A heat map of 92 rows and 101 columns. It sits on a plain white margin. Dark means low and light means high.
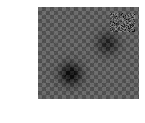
Odd patch: rougher, in the top right. Dips: two. Odd rows or columns: none. Roughest part: top right. Slope: none.
